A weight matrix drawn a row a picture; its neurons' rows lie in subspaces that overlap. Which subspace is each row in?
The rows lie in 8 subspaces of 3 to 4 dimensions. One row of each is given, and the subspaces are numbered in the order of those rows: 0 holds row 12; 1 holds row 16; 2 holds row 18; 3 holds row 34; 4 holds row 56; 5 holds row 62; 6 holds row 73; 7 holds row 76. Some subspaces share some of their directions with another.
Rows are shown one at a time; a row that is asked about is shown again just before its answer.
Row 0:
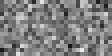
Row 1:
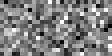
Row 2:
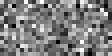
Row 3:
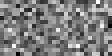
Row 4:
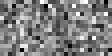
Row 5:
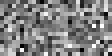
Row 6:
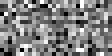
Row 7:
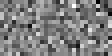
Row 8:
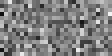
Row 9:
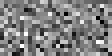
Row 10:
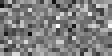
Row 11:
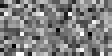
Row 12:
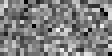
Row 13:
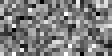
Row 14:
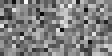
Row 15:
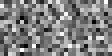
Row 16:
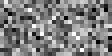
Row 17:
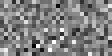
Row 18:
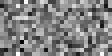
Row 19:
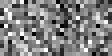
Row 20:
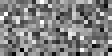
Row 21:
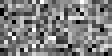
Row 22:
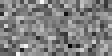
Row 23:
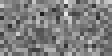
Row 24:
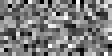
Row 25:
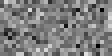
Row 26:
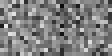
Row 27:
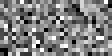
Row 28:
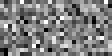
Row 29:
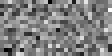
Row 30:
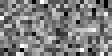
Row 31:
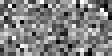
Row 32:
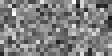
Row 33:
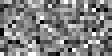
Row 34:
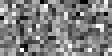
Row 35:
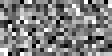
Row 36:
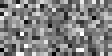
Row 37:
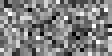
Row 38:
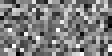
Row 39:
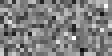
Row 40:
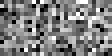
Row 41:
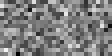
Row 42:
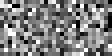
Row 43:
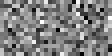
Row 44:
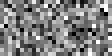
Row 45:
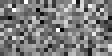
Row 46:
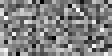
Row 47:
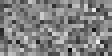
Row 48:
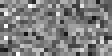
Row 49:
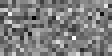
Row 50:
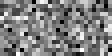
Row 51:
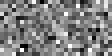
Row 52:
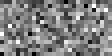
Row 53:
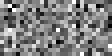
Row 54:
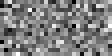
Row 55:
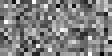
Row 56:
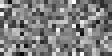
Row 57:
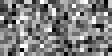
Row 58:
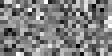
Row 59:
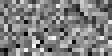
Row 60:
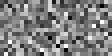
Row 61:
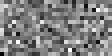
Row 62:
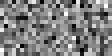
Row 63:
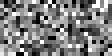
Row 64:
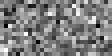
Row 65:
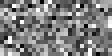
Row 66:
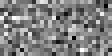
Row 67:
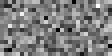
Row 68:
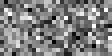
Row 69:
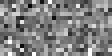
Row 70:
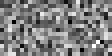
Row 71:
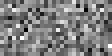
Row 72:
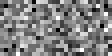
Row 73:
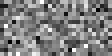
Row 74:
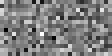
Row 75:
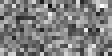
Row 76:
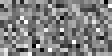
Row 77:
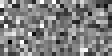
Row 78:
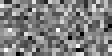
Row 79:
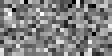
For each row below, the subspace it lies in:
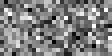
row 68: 1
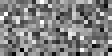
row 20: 5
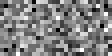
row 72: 0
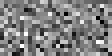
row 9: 1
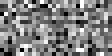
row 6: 4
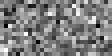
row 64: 3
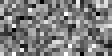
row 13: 1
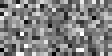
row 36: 4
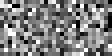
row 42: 2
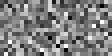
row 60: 1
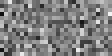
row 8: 4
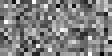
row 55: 7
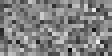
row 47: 6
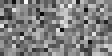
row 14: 2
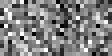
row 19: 2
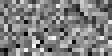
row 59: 7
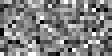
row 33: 6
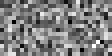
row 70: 6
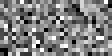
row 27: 7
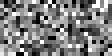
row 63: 0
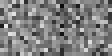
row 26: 2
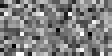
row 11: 4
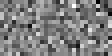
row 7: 4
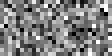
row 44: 1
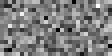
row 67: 0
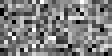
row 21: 3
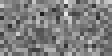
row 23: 6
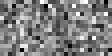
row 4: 3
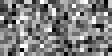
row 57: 3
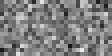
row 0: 5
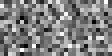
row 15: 7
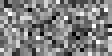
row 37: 1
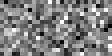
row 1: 1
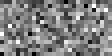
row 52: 6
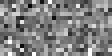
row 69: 4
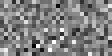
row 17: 7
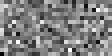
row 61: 6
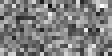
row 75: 1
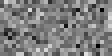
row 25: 0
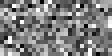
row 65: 4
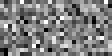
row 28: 7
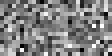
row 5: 6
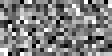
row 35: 7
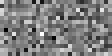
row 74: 3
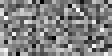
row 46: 3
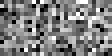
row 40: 3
